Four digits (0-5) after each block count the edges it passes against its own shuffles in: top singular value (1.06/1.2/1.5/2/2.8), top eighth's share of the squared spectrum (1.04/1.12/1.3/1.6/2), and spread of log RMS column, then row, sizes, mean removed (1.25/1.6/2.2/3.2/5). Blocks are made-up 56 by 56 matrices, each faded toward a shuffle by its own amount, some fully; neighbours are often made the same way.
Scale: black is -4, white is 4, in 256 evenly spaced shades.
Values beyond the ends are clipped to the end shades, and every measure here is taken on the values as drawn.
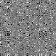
4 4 2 2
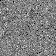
0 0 0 0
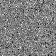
0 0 0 0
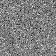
0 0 0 0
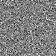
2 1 0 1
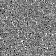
2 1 0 0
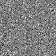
3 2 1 1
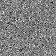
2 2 0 0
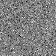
1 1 0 0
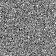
0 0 0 0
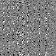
3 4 3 1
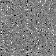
3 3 2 1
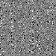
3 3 2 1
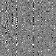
3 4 3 0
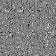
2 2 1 2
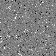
0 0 0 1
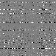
3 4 2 3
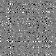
2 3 2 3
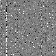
3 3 2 0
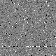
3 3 0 1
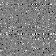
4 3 2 2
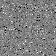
1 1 0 1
